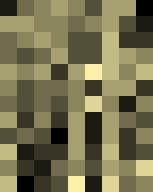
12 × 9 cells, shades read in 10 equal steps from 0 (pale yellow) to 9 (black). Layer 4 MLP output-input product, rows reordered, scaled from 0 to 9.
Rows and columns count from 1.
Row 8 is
3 7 4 7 3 8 3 5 6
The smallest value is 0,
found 2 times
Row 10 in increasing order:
2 2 3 6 7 7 7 7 8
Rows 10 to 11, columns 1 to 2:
2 8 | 4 7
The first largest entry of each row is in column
9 9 8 2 4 6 8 6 4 2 3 2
